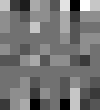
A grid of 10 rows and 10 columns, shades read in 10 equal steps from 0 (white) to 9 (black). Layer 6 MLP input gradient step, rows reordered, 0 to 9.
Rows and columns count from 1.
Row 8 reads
5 5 4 6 5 5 6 4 5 6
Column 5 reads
4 4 5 5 4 6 5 5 4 6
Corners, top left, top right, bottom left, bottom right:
2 2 7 6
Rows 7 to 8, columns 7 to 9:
5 5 5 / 6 4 5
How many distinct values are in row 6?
5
